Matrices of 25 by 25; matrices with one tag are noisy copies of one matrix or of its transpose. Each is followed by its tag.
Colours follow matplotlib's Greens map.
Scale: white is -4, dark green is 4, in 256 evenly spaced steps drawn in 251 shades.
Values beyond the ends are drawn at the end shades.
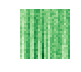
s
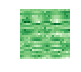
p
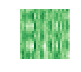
p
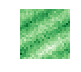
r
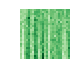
s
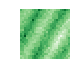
r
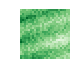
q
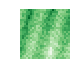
q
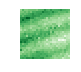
q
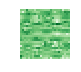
p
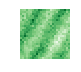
r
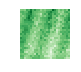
q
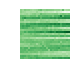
s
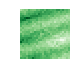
q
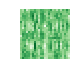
p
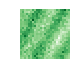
r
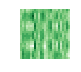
p
